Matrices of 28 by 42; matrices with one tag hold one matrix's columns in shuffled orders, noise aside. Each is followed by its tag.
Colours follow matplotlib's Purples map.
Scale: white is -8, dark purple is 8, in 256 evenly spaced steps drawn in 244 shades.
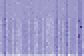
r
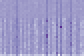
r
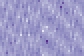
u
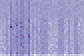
r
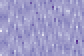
u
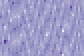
u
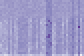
r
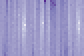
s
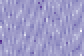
u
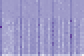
r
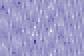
u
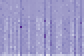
r
